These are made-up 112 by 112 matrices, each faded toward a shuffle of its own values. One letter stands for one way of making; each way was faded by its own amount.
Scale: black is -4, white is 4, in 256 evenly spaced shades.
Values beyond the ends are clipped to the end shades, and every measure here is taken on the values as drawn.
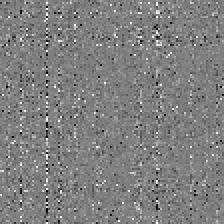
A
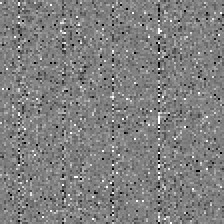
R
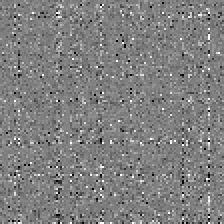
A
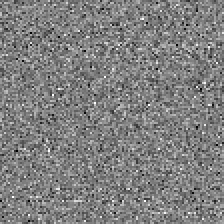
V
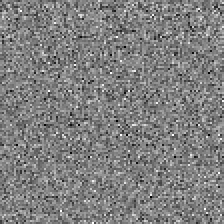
V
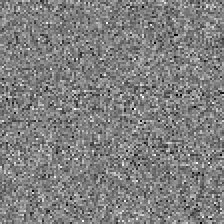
V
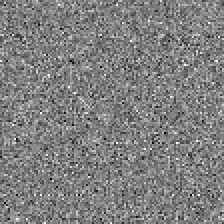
V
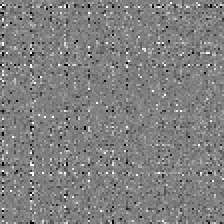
A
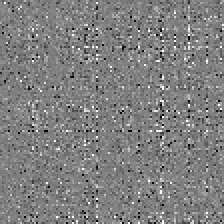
A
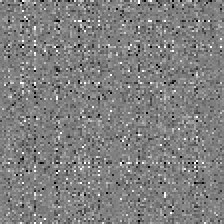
A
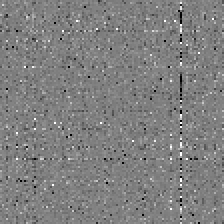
A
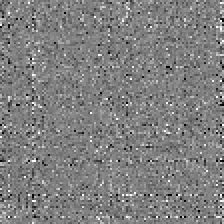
A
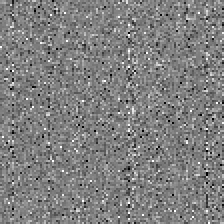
R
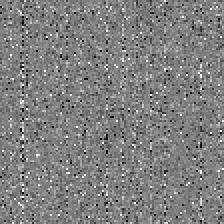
R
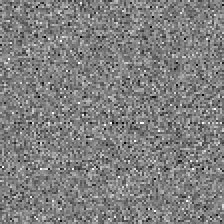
V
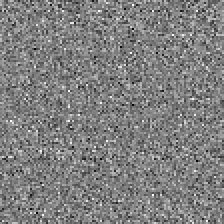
V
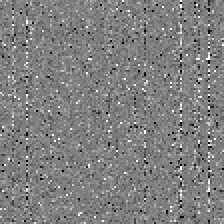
R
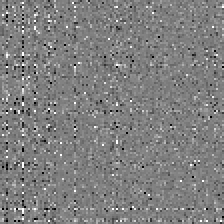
A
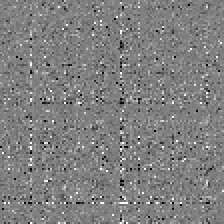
A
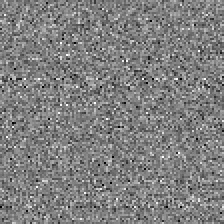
V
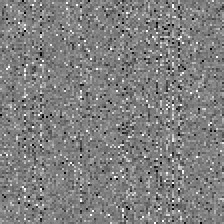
R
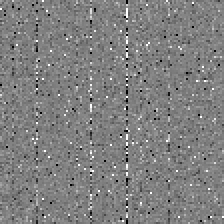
R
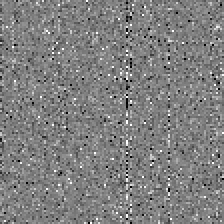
R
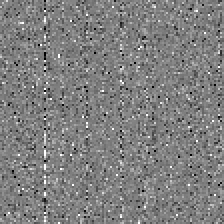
R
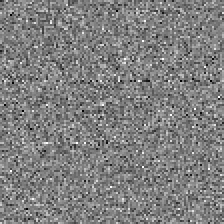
V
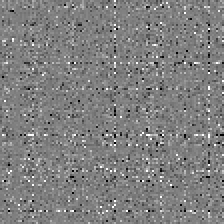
A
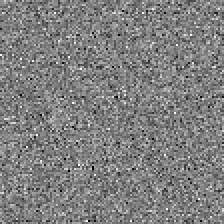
V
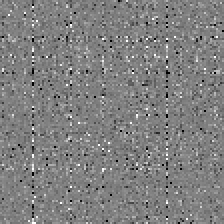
A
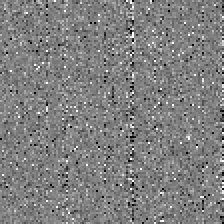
R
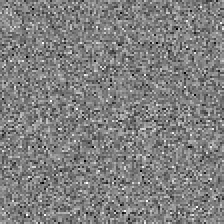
V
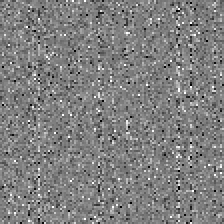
R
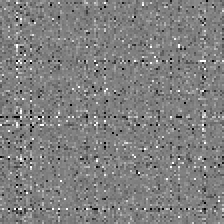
A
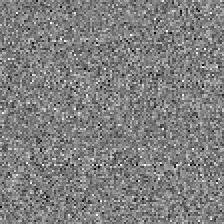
V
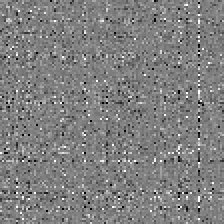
A
